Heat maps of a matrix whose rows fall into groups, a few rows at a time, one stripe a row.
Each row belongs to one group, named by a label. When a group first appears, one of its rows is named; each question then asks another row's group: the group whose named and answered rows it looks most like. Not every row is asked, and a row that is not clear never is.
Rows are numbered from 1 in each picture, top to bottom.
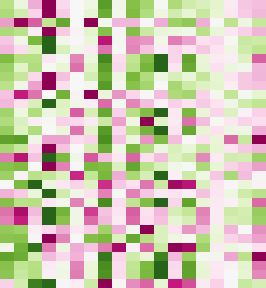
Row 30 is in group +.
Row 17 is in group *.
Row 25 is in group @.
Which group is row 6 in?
@
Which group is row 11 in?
@
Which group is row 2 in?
*
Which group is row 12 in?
@
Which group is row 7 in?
+
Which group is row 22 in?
@
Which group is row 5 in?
@
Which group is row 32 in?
@
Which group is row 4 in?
*
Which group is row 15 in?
+
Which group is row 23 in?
+
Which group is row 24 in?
@
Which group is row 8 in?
+
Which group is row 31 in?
+
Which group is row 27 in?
*
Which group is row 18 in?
@
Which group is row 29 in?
+
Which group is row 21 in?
@
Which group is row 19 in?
*
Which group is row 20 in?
+
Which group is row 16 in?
+
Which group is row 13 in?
+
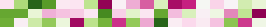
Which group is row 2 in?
+
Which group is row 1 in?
@
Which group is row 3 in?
+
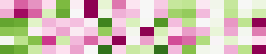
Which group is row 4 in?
+
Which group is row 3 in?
+
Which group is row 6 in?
+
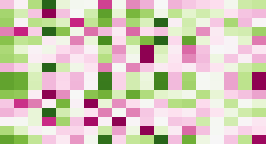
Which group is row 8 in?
@
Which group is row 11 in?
*
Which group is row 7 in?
+
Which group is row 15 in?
+
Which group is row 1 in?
@
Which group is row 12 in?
@
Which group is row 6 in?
+
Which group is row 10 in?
+
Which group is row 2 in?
*
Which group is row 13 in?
@
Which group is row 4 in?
@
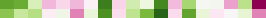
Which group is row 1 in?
+
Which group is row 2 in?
+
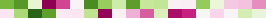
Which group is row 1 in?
*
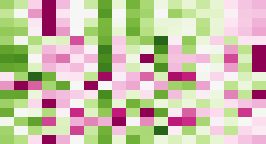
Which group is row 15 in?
+
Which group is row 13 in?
+
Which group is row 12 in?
*
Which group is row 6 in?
+
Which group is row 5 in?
+
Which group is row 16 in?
*
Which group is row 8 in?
+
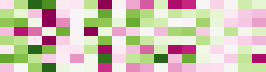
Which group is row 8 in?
@
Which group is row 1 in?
@
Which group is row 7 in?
+
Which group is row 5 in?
*
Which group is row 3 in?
*
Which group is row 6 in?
@
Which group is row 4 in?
@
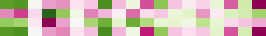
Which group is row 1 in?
+
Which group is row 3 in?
*
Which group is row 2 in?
@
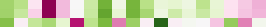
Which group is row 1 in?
*
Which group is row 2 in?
*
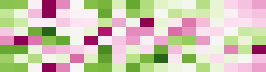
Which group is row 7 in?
+
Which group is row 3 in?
+
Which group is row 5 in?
@
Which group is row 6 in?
+
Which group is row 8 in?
*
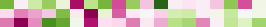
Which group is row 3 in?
@
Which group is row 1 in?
+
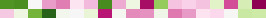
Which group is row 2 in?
@
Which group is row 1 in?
+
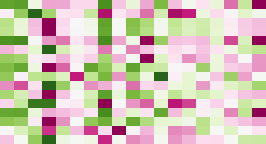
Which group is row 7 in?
+
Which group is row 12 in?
@
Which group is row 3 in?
*
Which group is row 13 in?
+
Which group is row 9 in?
+
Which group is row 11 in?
*
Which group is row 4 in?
*
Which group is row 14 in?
*
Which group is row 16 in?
@
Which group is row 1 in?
+
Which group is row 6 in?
@
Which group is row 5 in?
+
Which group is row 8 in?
*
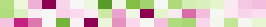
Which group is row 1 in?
*
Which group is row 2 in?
+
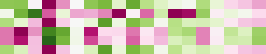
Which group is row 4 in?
@
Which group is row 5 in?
@
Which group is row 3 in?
*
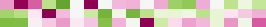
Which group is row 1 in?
@
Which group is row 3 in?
+
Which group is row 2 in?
*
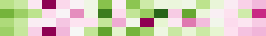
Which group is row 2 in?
+
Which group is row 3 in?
+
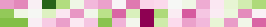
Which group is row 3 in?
+
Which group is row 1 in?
@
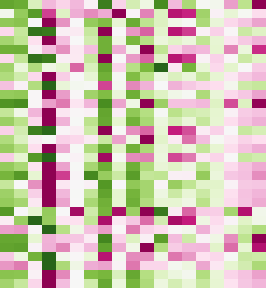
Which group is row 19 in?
*
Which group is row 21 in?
*
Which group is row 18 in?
@
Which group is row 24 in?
+
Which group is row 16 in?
+
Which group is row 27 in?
+
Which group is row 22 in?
*
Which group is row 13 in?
*
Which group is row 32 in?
*
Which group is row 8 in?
+
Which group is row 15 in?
@
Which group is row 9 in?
*
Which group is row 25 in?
@
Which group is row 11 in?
*
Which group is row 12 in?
+
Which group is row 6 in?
+
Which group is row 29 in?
@
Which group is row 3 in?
*
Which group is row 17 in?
*
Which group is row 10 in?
@
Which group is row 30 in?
@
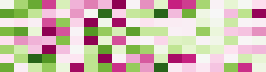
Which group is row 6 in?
*
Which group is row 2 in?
+
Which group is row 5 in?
@
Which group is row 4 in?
*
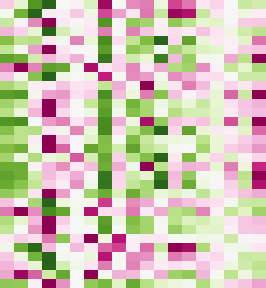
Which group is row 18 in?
+
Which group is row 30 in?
@
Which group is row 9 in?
@
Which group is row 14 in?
+
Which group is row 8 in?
@
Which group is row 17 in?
*
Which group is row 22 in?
*
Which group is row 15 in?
+
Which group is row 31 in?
@
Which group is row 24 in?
@
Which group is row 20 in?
+
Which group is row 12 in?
*
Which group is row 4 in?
@
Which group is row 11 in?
+
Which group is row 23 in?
@
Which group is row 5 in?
+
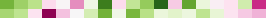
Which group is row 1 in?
+
